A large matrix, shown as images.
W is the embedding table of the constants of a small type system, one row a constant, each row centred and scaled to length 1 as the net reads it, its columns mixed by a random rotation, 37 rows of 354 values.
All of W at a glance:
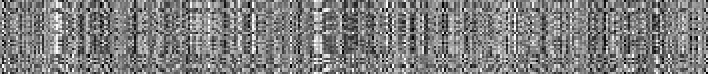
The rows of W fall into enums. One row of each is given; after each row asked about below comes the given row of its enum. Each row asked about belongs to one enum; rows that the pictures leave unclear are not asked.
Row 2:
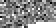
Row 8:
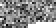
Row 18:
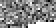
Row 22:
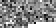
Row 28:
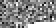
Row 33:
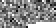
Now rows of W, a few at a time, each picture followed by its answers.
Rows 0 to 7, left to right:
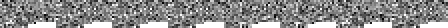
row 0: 22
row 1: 2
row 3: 2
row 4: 28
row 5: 28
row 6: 22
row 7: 2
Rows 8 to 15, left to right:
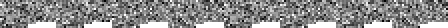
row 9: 18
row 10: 2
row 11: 33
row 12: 8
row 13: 2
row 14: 18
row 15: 33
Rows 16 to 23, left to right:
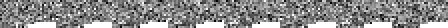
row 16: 28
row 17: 2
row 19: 18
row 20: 22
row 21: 2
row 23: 8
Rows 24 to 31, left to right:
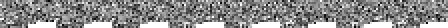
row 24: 18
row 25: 8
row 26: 8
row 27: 28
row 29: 22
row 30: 28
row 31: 22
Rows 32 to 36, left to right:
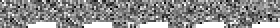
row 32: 33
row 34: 28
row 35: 28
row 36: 22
